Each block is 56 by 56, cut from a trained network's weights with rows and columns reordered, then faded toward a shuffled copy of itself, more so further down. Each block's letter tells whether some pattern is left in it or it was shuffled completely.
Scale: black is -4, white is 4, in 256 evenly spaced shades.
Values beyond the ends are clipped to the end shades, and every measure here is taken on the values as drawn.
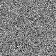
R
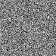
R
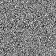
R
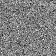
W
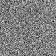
R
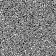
W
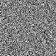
R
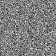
R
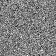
W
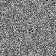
R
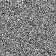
R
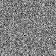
R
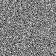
W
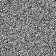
W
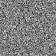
R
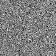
R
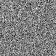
W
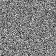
W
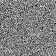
W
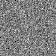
R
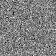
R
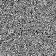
R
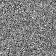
W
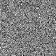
R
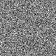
R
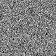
R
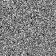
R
